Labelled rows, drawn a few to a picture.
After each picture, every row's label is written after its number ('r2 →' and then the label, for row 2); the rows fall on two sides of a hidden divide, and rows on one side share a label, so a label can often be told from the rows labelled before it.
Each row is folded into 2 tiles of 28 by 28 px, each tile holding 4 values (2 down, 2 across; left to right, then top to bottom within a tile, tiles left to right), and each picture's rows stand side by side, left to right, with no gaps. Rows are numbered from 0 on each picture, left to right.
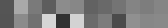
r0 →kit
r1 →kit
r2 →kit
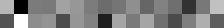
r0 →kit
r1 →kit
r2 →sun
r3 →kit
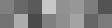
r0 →kit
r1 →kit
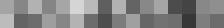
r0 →sun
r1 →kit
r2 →kit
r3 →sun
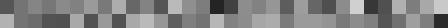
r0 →sun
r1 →kit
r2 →kit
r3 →kit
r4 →sun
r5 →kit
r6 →kit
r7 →kit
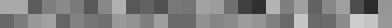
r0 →kit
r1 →kit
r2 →kit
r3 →sun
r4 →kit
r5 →kit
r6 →kit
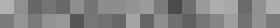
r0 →kit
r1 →sun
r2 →kit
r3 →sun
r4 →sun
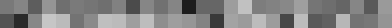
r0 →sun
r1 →sun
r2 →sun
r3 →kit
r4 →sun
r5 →kit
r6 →sun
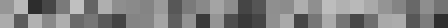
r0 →sun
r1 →sun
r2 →kit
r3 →kit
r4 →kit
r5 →sun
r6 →sun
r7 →sun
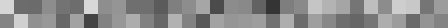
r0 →kit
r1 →kit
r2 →kit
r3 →sun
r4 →kit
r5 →sun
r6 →sun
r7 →sun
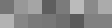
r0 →sun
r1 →sun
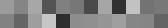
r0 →sun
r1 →kit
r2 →sun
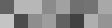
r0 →sun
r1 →sun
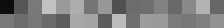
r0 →sun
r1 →kit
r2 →sun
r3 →sun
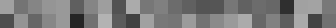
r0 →kit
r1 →sun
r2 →sun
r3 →kit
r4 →kit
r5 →kit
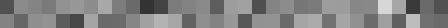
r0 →sun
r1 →sun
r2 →kit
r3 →sun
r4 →sun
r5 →kit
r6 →sun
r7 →kit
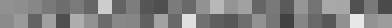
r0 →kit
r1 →kit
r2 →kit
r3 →kit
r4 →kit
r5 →kit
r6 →kit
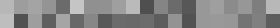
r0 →sun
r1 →sun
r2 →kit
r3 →sun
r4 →sun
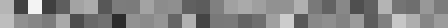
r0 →sun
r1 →sun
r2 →kit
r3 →kit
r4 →sun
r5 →sun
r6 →kit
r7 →sun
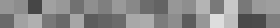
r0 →kit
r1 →kit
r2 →kit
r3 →sun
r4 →sun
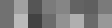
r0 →kit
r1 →kit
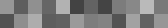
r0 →kit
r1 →kit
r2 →kit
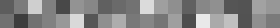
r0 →sun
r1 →kit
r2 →sun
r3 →sun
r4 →sun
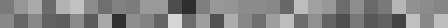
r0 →sun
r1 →kit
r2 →kit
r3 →sun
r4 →sun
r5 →sun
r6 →kit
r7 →kit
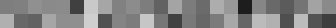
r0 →sun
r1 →sun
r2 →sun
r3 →kit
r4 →sun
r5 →kit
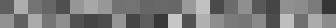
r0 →sun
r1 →sun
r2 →sun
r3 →sun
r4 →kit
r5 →sun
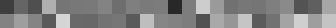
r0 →kit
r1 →sun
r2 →sun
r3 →sun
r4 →kit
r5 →kit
